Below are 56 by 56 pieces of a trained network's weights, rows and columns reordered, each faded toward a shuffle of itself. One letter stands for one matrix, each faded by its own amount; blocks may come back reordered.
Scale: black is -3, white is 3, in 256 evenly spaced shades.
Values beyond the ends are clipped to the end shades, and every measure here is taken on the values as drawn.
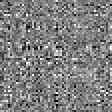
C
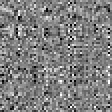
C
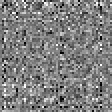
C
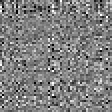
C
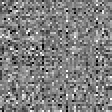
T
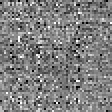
T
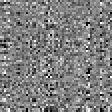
C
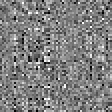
C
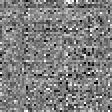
T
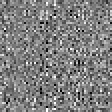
C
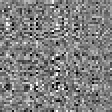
C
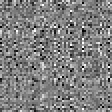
C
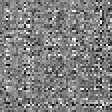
C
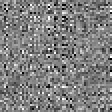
C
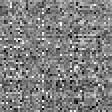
T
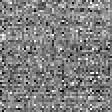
T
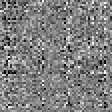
C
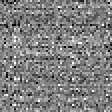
T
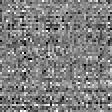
T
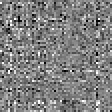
C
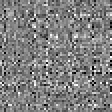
C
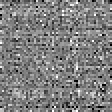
T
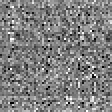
T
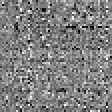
T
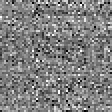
T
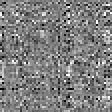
C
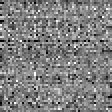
T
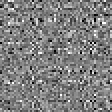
C
